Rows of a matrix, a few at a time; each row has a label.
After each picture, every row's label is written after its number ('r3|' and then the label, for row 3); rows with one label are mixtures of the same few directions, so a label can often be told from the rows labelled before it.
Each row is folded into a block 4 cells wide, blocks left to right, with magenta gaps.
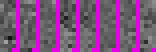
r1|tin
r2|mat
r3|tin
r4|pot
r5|pot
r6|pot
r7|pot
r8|tin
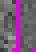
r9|tin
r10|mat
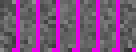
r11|tin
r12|tin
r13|pot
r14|pot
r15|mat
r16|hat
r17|mat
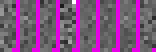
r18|mat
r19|pot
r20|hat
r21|tin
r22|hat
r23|hat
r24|pot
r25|hat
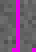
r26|tin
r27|hat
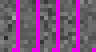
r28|hat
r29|tin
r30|hat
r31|pot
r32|hat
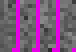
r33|mat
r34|hat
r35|pot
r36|tin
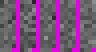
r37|hat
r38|pot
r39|hat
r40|mat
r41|tin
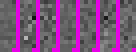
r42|tin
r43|hat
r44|hat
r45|tin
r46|hat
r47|pot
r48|hat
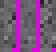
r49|hat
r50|tin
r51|hat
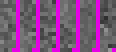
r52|hat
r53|pot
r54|pot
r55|pot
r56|hat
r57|pot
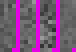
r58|mat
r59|tin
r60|pot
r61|tin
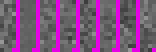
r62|mat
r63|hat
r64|hat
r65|tin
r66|mat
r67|tin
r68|pot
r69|pot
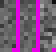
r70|hat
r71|hat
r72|tin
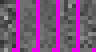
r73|hat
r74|tin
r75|pot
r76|mat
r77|pot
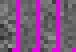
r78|pot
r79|pot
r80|tin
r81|mat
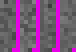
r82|hat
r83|pot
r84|mat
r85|pot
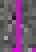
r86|hat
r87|pot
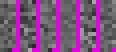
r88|mat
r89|pot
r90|pot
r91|pot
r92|pot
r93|tin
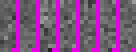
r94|hat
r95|pot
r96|pot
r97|hat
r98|mat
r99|pot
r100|tin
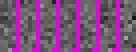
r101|pot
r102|hat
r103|tin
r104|hat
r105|pot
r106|pot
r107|hat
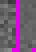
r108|mat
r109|mat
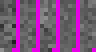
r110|tin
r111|mat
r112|pot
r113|hat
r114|mat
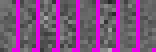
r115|tin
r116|hat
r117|pot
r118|pot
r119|tin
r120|mat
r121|mat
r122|pot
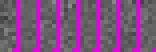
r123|pot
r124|tin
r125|tin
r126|mat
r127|mat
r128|tin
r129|pot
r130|hat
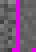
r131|mat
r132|hat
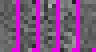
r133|pot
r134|pot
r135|mat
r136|tin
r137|mat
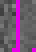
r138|mat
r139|tin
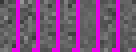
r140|hat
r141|hat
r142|mat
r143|mat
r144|tin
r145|hat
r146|pot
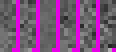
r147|pot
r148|mat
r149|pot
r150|pot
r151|mat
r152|pot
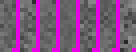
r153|mat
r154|tin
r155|tin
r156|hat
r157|mat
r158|pot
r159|tin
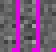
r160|tin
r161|tin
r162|mat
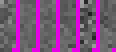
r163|hat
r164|mat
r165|tin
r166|pot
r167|hat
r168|pot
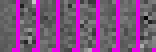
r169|pot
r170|tin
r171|pot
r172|mat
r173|mat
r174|pot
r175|pot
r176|pot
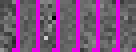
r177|tin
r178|hat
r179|hat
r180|tin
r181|tin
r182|tin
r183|hat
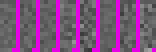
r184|mat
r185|mat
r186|hat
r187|tin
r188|mat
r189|mat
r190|mat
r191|mat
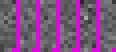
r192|pot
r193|hat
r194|hat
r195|pot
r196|hat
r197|tin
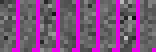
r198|hat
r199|hat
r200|mat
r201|tin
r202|mat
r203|pot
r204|hat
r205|mat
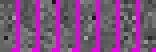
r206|hat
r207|pot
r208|tin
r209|pot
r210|hat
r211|pot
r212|hat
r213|tin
